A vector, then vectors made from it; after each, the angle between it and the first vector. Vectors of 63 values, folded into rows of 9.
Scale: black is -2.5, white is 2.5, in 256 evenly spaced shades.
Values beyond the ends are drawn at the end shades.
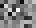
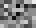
partly aligned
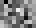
partly aligned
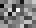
nearly parallel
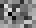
nearly parallel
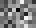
partly opposed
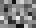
partly opposed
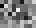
nearly parallel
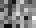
orthogonal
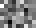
partly opposed
